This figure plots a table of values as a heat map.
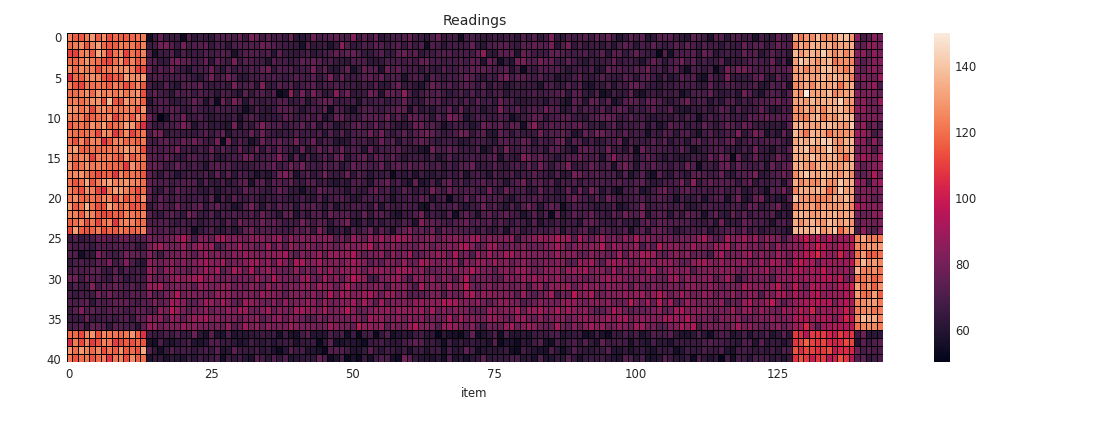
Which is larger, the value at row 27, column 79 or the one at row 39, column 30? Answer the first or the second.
the first
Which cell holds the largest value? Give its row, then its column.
7, 130
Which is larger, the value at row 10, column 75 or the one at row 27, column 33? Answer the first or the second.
the second
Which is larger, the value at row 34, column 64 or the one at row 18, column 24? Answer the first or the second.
the first
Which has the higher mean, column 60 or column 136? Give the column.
136
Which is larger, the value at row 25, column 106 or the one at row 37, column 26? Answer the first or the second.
the first
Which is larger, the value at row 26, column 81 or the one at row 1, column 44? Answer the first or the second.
the first
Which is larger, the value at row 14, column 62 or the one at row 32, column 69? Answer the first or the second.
the second
